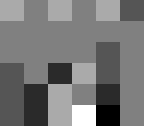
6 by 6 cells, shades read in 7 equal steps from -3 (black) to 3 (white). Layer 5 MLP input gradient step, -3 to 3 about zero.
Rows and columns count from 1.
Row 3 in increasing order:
-1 0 0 0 0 0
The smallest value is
-3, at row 6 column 5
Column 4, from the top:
0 0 0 1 0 3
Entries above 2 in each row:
0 0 0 0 0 1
